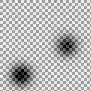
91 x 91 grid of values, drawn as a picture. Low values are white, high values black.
No single row or column stands out from its neighbours. The halves do not mirror each other. The bottom left is the ninth with the highest average. Overall the values sit about 30% of the way up the scale. Two bumps rise from the field.
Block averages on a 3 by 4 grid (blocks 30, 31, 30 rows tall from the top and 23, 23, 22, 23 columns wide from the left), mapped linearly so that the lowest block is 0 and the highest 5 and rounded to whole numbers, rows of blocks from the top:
0000
0043
5300
